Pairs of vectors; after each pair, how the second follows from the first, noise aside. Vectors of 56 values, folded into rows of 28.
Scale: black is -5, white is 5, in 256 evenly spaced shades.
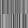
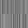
shrunk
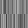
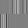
partly zeroed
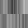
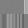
partly zeroed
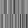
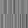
shrunk
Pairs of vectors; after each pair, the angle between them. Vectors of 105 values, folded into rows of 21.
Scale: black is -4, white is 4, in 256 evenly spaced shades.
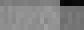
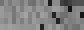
partly aligned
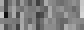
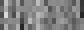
nearly opposite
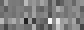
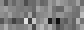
nearly opposite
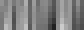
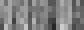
nearly parallel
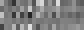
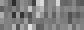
nearly parallel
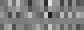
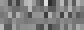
nearly opposite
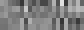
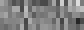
nearly parallel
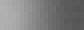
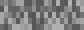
orthogonal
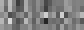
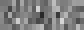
orthogonal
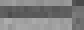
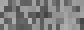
orthogonal
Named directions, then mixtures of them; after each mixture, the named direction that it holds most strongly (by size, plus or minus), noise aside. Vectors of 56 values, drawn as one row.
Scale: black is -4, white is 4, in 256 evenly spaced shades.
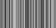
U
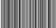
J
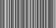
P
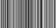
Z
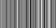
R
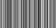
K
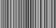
Z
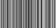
Z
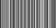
J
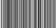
K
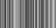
U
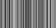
U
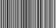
Z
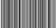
J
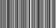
R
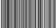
J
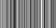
R
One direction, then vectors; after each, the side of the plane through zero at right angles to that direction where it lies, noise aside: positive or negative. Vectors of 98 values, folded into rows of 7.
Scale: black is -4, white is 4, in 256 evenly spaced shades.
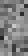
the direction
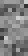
positive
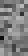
positive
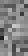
positive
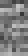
positive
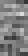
negative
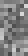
negative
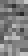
positive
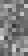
negative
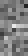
positive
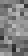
positive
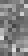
negative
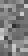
negative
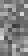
negative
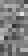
negative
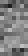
positive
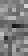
negative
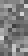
negative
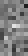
positive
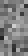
positive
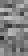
positive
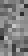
positive
